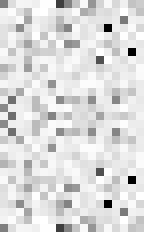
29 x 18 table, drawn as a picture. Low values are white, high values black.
Seam: none. Stripes: none. Mirror symmetry: top to bottom. Odd rows or columns: none.
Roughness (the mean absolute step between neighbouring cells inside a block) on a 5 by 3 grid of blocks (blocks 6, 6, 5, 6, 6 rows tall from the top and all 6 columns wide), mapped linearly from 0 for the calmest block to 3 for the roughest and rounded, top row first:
1 2 2 / 1 0 2 / 3 2 1 / 1 0 2 / 1 2 2
